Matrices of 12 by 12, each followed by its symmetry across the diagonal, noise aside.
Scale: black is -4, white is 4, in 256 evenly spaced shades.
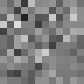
antisymmetric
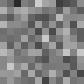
neither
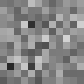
neither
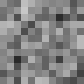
symmetric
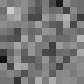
symmetric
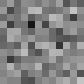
neither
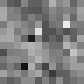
antisymmetric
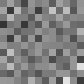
symmetric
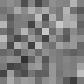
antisymmetric
